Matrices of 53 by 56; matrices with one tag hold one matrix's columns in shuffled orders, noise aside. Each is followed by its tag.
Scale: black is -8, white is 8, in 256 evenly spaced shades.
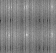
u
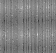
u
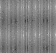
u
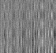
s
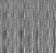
s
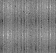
u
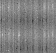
u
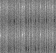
u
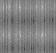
u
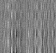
s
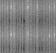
u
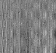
s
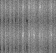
u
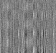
s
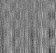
s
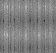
u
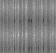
u
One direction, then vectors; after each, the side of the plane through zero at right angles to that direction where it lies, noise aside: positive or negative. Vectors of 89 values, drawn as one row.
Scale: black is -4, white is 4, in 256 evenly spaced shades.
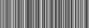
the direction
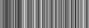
positive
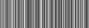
positive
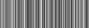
positive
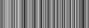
negative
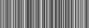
positive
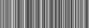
positive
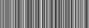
positive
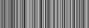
negative
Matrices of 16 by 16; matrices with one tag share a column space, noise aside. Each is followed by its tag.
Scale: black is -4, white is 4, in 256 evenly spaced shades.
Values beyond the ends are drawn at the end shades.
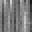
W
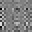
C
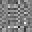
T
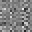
C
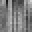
W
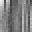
W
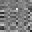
C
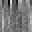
W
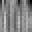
W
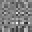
T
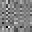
T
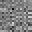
C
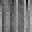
W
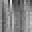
W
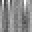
W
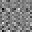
C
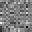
T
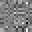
T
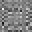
C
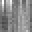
W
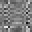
T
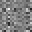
C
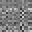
C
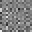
C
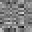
T
